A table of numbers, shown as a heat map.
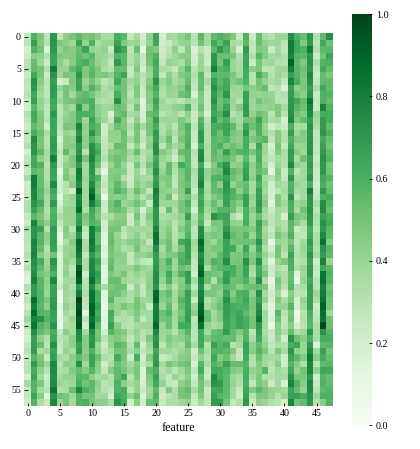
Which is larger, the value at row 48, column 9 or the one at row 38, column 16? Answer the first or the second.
the first
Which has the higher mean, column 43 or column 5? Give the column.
43
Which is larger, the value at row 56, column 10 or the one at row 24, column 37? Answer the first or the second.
the first
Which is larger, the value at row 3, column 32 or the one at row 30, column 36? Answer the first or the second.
the second
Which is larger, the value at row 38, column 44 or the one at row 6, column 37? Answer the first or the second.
the first
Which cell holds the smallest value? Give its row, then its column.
41, 5
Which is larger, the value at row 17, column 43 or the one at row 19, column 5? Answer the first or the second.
the first
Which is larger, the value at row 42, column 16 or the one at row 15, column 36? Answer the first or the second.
the second
